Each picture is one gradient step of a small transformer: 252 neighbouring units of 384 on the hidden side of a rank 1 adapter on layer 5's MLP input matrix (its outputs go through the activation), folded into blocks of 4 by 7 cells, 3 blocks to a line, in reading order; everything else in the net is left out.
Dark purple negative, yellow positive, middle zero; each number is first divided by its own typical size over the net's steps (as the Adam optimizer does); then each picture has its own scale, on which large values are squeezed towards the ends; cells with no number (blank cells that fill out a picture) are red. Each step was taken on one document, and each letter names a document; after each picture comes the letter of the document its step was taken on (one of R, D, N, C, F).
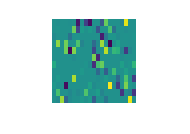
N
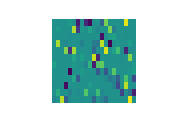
N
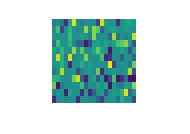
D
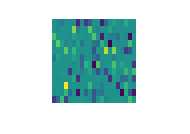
N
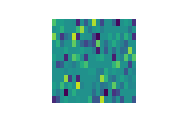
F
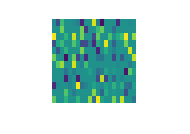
F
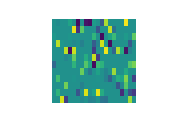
N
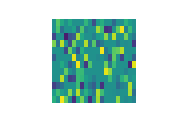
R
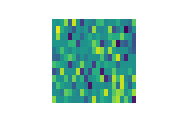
D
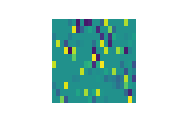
N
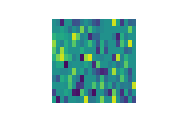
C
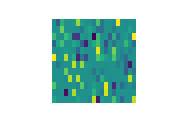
F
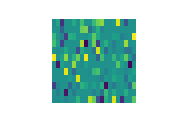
F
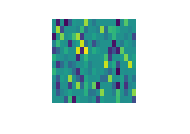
R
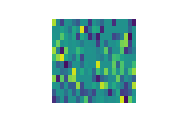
C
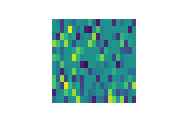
C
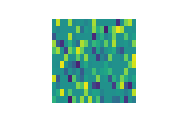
R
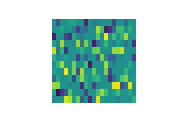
R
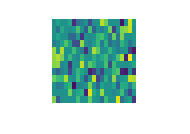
D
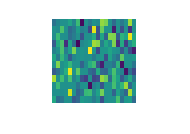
D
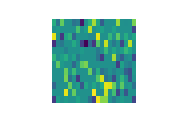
F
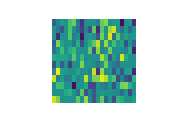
D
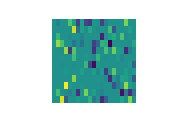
N
